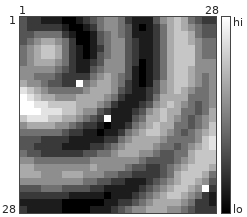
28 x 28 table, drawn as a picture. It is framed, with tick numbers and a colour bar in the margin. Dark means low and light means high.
Three lone cells stand out, each far higher than its neighbours. Concentric rings centre on the top left. No single row or column stands out from its neighbours.
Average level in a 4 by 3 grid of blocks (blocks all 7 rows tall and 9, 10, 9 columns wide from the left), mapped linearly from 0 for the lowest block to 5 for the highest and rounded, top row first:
104 | 514 | 224 | 104
